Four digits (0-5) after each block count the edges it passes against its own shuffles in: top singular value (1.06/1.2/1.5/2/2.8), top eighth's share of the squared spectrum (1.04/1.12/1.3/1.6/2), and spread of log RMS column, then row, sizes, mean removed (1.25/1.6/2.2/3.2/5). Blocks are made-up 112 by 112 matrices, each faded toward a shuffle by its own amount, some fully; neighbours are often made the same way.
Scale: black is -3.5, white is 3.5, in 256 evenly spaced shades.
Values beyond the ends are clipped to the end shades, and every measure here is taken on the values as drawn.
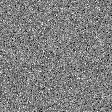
0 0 0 0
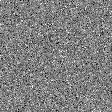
0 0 0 0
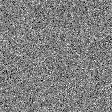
0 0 0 0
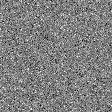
0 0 0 0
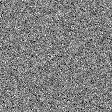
0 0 0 0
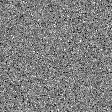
0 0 0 0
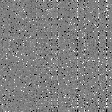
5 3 2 1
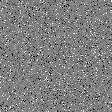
2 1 0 0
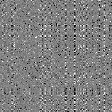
5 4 3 2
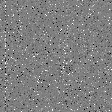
3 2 1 0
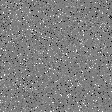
0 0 0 0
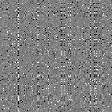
5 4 3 3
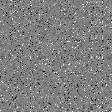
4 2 1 1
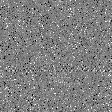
3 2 0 0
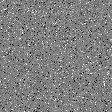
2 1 0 0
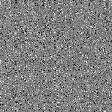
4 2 1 1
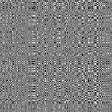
5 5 4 4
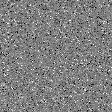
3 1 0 0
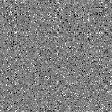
4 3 2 2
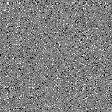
4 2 1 1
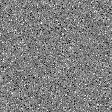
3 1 0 0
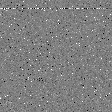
3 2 0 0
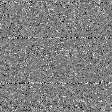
2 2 0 3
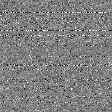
2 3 0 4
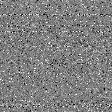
1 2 0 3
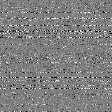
2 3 0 4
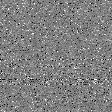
2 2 0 2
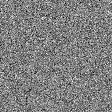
1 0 0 0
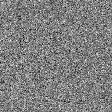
2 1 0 0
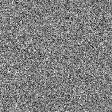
3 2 1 1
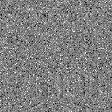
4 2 1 1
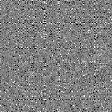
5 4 3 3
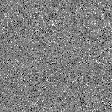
4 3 1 1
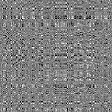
5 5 3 4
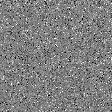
3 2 1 0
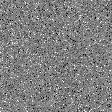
2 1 0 0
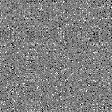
4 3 2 2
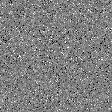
3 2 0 1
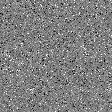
2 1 0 0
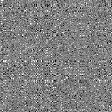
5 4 3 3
